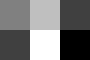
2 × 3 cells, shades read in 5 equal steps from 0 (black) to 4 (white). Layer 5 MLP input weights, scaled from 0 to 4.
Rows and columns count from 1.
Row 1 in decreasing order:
3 2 1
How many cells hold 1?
2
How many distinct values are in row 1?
3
